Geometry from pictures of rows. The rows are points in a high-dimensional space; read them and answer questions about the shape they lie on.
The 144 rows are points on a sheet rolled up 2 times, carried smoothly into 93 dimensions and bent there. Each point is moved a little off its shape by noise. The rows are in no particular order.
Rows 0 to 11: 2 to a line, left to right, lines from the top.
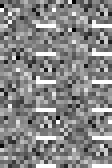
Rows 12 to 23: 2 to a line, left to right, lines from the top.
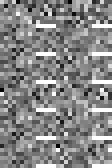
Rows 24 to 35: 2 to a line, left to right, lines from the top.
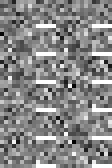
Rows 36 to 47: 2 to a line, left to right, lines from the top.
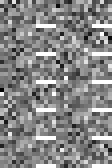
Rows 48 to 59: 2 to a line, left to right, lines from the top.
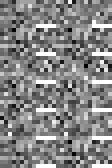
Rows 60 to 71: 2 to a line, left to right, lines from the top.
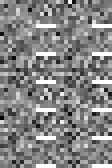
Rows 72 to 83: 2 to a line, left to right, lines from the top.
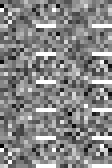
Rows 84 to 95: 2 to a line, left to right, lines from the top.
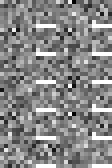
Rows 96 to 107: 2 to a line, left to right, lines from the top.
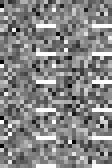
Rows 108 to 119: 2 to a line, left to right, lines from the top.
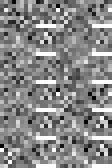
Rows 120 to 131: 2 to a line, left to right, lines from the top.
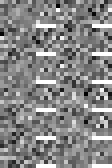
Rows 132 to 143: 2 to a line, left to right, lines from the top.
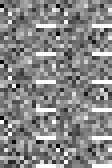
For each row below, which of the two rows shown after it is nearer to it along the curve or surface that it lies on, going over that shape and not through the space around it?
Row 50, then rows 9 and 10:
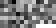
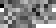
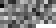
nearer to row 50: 10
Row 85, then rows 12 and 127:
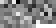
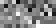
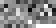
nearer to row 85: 12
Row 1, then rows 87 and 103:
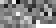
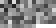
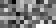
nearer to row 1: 87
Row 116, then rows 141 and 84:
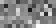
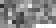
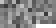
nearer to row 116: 84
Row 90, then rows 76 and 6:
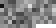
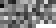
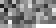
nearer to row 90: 6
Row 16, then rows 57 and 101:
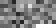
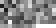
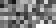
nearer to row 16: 57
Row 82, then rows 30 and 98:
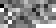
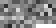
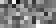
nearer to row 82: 98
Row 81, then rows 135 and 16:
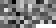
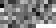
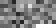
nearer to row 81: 135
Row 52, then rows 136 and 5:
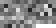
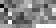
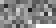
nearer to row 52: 5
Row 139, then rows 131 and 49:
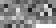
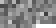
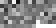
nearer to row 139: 131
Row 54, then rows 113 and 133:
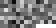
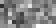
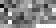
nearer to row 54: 133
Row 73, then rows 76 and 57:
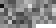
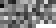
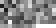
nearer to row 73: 57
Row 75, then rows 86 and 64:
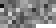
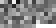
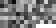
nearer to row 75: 86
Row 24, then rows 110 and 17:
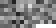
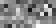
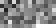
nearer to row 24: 110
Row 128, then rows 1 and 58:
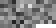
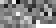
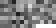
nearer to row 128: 58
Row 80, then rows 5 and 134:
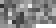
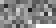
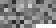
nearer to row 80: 5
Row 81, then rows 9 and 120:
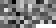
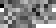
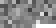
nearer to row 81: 9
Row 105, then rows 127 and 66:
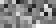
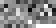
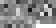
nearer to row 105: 127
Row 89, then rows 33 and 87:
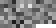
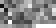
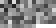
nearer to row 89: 33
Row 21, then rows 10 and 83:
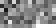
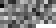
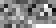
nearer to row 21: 83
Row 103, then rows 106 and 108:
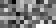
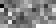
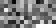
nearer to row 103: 108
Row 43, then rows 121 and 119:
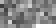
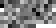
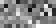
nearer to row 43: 119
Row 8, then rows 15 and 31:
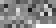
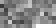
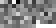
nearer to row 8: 15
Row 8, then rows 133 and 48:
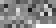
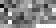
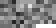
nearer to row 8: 48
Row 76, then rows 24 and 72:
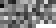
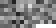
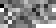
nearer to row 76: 72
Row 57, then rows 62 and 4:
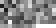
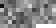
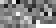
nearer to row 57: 62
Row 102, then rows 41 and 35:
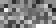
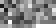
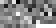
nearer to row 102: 35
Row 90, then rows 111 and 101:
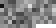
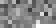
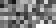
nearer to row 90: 111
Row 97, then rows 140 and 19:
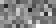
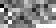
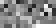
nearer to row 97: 19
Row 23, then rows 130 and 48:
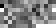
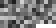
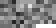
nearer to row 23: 130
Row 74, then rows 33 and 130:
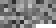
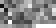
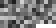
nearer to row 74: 33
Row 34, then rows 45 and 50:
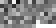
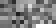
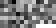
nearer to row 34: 45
